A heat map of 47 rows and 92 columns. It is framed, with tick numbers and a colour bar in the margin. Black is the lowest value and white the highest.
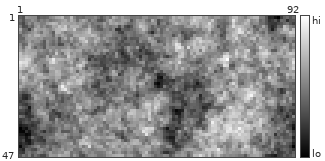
Average level on the scale: 50%. Grain: blotchy. Histogram: bell-shaped. Slope: none. Odd rows or columns: none.
